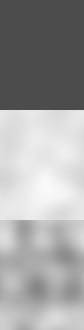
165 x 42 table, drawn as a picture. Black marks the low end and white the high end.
The table splits into 3 rows of 1 panel. Panel 1,1: low, flat. Panel 2,1: very high, smooth, faint in contrast. Panel 3,1: high, smooth.
